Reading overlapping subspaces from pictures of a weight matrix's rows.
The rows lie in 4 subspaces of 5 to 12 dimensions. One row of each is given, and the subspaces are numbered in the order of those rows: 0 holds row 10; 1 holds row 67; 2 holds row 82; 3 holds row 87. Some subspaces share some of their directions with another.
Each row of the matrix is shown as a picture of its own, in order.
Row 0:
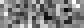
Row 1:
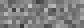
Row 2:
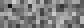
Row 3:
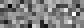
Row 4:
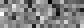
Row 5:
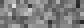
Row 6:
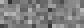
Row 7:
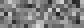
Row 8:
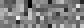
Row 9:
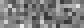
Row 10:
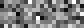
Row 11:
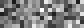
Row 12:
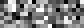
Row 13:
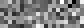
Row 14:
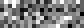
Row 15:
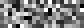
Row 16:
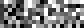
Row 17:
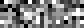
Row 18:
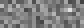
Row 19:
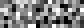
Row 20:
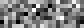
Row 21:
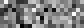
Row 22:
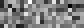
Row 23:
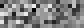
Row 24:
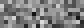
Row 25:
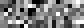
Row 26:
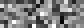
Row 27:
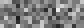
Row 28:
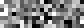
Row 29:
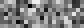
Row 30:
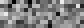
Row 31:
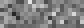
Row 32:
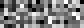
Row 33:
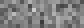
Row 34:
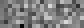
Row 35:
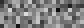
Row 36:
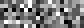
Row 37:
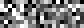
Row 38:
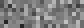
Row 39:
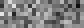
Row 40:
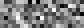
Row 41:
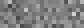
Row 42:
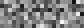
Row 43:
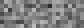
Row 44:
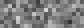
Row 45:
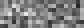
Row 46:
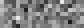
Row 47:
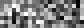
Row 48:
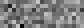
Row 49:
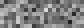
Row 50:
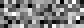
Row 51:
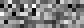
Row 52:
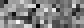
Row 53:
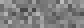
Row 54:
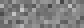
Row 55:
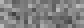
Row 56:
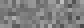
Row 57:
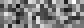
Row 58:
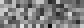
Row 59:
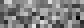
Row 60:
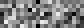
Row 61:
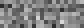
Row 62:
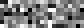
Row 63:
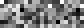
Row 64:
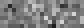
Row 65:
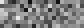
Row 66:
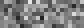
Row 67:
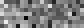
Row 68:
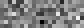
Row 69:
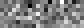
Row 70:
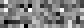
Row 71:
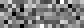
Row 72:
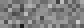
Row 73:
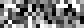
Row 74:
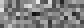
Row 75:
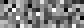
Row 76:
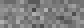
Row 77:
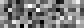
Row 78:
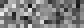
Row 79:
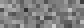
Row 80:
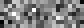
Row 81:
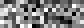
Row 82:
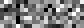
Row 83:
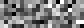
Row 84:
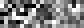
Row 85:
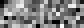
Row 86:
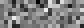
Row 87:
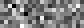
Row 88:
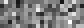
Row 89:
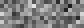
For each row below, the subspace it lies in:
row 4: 1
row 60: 1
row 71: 2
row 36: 1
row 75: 1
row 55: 0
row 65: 1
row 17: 2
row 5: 3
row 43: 1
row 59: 1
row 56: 1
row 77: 1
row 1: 1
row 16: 1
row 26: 0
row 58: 1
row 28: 0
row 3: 0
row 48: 1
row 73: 0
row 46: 1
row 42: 0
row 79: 0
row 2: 0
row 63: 2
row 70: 1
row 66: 0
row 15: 1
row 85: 1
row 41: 0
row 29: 3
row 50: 1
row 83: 1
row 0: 0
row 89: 0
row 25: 3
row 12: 1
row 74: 1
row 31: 0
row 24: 1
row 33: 0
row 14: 0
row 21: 3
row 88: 1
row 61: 0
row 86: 1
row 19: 1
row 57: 0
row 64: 0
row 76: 2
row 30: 1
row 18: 0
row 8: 1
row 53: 0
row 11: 0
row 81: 2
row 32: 1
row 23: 3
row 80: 2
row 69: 1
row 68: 1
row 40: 0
